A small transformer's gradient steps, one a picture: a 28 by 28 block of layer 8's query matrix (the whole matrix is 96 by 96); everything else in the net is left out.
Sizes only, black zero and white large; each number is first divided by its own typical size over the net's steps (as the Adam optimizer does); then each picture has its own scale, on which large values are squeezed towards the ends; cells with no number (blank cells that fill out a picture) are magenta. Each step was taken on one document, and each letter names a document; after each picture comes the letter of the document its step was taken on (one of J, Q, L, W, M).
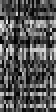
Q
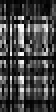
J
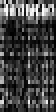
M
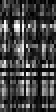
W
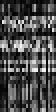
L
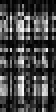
J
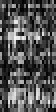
M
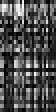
W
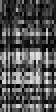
M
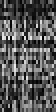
Q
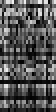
Q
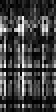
J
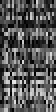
M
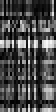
L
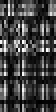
W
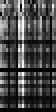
J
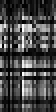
J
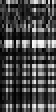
L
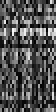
Q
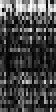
Q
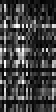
W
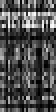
L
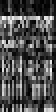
L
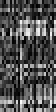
Q
